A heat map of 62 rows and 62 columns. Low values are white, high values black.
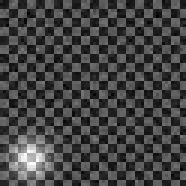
A checkerboard runs through the table. No row or column stands out. No lone cell stands out from its neighbours. A single dip lies in the bottom left. The ninth with the lowest average is the bottom left.
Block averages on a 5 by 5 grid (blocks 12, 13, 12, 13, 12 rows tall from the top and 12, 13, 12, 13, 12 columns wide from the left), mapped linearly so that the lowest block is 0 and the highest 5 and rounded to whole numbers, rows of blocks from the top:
55555 | 55555 | 55555 | 34555 | 03555
